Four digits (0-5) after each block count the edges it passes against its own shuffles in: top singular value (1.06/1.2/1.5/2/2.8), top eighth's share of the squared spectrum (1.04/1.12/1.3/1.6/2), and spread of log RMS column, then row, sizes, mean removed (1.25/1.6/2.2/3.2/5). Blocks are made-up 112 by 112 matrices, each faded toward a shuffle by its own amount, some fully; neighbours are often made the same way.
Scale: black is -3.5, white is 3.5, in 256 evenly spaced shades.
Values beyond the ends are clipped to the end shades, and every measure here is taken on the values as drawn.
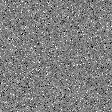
0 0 0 0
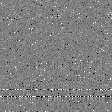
4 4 0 2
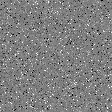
0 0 0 0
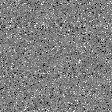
3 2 0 2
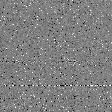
3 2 0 1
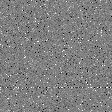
2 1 0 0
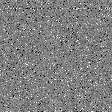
2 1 0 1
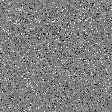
2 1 0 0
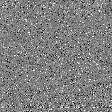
2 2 0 1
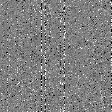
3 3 3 0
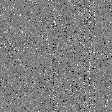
2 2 2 0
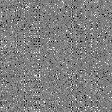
4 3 3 2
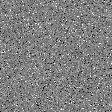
0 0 0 1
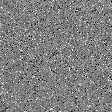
0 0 0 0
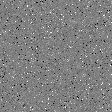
0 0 0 0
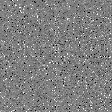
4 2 1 1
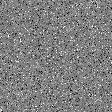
0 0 0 0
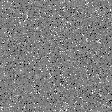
3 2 1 0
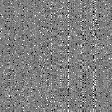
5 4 3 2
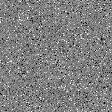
3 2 0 0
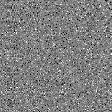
4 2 1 1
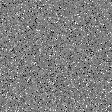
2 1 0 0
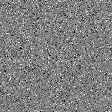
3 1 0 0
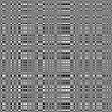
5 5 5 5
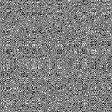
5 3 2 2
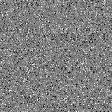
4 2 0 1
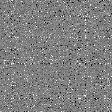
4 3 2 2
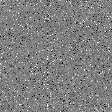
2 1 1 0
